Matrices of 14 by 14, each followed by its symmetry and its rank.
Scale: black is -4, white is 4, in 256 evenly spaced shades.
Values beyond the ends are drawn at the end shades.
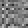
neither, rank two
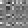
neither, rank two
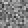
antisymmetric, full rank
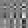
neither, rank one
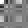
symmetric, rank one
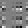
neither, rank one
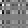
neither, rank one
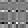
neither, rank one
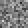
antisymmetric, full rank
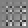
symmetric, rank one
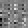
neither, rank two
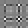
symmetric, rank one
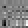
neither, rank two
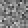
antisymmetric, full rank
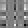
neither, rank one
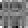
neither, rank two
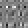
neither, rank two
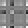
symmetric, rank one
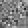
antisymmetric, full rank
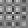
symmetric, rank one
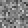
antisymmetric, full rank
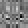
neither, rank two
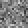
antisymmetric, full rank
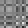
symmetric, rank one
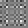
symmetric, rank one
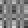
neither, rank one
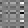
neither, rank one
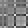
symmetric, rank one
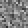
antisymmetric, full rank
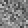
antisymmetric, full rank
